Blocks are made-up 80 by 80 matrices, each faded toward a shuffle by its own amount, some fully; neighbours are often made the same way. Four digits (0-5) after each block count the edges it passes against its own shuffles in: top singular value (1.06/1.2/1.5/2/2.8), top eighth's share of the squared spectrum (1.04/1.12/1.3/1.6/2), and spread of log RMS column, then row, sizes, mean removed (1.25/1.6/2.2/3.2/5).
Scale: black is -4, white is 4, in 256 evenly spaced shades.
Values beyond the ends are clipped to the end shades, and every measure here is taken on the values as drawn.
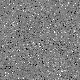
2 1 0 0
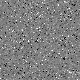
1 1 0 0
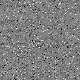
3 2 0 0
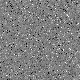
0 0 0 0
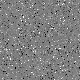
2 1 0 0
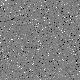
0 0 0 0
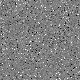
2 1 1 0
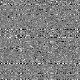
4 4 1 3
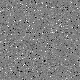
2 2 0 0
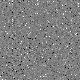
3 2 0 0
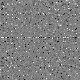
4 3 1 1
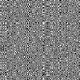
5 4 3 3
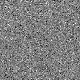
3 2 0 0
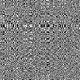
5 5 3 3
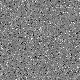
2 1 0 0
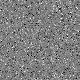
2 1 0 0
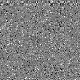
4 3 1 1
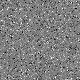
0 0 0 0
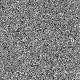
0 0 0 0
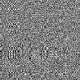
4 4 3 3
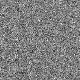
3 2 1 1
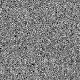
3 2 0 0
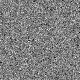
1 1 0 0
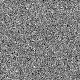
1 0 0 0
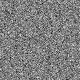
0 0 0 0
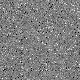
2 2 0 1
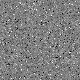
0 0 0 0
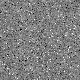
0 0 0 0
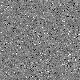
2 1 0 0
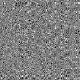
4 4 3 2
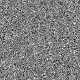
0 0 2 0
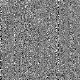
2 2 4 0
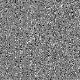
0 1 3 0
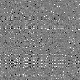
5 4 1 2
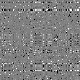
5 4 2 3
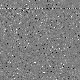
3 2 0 1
